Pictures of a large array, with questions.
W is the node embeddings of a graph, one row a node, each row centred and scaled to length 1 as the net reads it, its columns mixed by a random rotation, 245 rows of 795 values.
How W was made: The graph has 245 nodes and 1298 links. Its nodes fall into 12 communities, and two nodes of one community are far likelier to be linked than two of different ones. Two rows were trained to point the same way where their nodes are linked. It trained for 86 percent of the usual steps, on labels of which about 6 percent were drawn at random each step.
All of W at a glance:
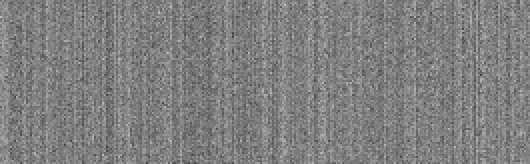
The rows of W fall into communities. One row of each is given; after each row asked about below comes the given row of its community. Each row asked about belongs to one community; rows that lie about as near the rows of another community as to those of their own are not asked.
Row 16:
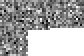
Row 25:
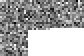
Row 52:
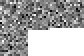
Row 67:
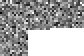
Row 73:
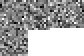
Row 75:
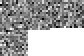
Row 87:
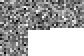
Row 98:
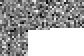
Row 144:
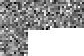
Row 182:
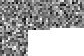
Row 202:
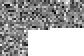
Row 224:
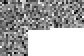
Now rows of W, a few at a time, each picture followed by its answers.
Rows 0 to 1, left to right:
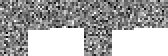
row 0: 75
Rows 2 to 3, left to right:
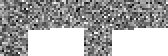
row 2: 87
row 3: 87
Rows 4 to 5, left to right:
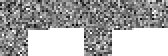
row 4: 202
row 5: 98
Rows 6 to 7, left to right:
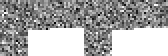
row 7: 87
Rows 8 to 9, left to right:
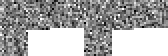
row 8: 144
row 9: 52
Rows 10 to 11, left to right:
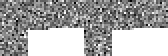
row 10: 52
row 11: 73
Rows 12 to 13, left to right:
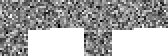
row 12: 182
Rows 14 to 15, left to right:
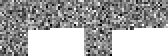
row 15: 52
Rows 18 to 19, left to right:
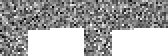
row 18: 87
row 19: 73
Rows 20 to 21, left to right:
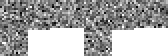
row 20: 16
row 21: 75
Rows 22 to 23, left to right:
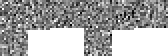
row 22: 67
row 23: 25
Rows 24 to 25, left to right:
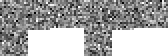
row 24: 52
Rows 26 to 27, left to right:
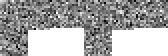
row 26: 52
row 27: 16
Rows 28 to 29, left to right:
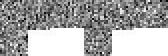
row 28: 25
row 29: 16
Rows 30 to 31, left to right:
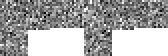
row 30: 25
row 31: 73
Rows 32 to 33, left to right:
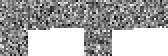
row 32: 25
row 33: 224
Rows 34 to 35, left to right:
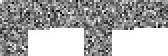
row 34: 87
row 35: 75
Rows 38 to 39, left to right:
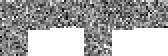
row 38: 182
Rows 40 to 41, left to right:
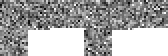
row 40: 25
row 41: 52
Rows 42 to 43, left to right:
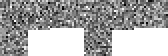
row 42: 75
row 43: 182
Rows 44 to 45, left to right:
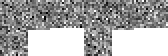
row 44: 182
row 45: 202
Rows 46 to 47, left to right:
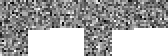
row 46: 98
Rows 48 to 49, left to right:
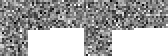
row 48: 25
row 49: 25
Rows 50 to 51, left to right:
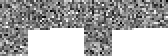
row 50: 202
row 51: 16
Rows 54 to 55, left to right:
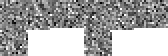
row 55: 144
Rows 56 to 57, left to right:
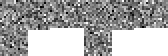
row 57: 182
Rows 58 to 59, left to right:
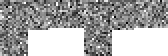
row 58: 144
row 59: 224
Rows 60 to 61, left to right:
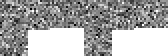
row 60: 67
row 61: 67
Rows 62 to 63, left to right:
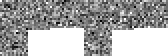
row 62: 182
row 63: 16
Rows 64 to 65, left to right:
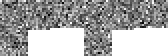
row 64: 182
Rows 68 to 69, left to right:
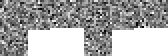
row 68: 16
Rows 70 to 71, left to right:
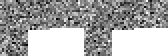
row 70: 98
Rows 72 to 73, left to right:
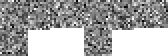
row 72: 224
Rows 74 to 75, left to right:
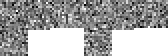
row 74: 224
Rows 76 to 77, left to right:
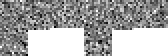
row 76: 224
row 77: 16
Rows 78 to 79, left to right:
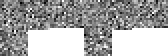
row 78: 73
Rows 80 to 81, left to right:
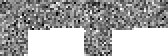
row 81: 224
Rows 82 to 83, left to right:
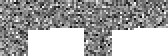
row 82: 144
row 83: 52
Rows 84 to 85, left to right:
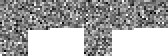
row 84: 52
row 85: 67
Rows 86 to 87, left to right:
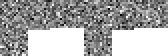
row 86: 67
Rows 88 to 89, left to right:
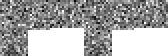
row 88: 67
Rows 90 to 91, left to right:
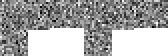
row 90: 25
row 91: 75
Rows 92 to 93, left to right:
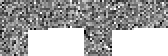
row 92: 98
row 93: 87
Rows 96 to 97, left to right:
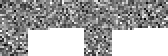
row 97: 67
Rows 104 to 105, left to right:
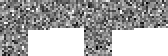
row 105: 182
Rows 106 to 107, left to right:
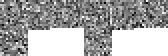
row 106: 87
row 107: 182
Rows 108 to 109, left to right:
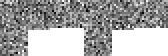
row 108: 202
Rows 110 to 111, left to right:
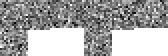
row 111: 25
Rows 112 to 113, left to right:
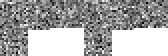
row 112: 16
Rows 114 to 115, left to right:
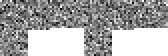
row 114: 67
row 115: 25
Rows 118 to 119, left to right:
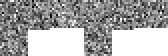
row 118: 224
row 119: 52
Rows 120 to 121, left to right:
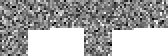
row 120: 67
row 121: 98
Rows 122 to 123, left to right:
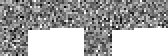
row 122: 98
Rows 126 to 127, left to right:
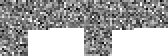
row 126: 52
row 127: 144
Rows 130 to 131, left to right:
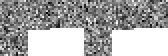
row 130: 182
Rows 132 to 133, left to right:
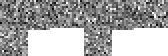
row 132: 202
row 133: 202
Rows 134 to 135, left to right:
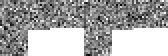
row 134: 87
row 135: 202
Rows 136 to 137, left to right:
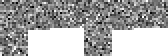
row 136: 87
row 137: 73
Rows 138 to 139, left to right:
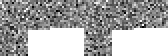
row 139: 52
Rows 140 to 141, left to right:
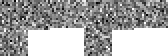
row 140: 202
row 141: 75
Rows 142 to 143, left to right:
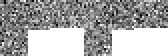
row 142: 224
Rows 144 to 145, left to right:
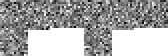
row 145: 144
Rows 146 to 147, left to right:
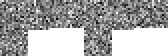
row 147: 144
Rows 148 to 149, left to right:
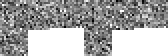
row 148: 224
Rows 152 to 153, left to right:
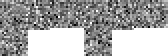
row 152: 16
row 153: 25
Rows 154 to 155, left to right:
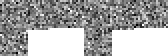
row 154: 16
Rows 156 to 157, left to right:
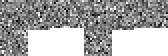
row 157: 87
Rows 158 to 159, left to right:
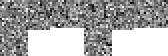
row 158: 182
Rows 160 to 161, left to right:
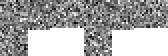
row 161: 25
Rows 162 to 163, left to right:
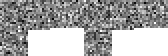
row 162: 224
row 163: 67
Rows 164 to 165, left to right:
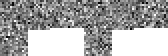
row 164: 75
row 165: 144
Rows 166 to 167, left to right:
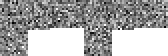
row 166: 87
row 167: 73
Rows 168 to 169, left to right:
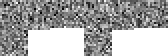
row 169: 75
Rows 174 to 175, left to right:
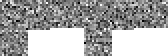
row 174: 67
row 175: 25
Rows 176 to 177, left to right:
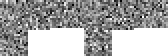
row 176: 52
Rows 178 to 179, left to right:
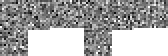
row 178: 87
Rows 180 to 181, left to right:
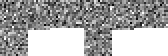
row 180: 75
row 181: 67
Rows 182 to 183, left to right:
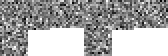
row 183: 87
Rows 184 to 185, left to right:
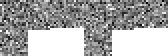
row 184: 224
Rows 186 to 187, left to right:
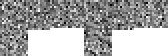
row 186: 67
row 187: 224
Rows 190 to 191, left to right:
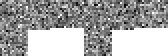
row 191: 144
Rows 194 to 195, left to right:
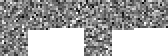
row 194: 52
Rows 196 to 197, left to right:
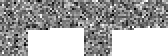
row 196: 202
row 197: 182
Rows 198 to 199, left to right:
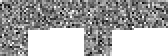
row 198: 202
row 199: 202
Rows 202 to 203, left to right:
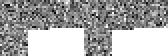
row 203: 16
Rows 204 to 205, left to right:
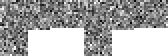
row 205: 16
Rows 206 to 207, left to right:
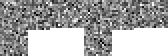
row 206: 52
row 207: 144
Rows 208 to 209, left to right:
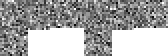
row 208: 52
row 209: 25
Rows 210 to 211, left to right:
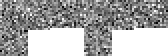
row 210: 75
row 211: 144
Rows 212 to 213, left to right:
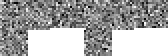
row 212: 144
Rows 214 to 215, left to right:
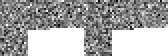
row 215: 224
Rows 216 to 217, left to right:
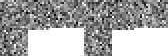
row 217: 224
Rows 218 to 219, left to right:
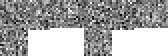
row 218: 16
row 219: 25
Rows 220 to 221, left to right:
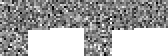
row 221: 25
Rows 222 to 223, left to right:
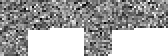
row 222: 87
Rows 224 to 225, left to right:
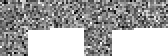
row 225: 87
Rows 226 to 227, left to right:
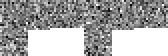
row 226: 25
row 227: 67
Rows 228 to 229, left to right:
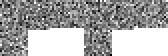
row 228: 202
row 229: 224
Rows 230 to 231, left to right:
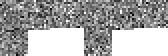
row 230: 98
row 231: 182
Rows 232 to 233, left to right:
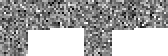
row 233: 182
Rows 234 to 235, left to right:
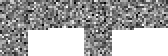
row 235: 16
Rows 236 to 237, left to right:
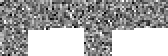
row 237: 75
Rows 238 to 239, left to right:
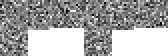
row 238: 67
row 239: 16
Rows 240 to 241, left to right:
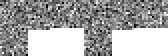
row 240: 144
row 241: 52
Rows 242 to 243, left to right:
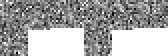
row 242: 16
